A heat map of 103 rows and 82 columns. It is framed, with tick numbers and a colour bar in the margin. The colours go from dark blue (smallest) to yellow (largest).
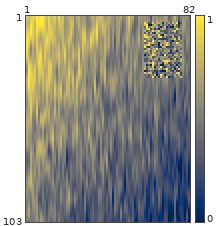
Mirror symmetry: none. Roughest part: top right. Ninth with the highest average: top left. Average level on the scale: 50%. Histogram: bell-shaped. Odd patch: rougher, in the top right. Ninth with the lowest average: bottom right. Slope: up to the top left. Grain: streaks running down.
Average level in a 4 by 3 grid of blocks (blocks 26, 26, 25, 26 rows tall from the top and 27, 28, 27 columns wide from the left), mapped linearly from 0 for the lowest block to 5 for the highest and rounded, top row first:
543 / 432 / 321 / 210
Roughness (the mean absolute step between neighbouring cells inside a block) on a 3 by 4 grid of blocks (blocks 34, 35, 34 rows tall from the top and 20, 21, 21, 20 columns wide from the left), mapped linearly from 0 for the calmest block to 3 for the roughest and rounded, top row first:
0 0 1 3
0 0 0 0
0 0 0 0
